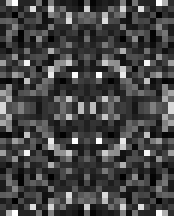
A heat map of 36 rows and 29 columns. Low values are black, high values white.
No seam splits the table. Overall the values sit about 30% of the way up the scale. No single row or column stands out from its neighbours. Its left and right halves mirror each other, and so do its top and bottom. There is no overall slope. The values are skewed, with a long tail toward high values.
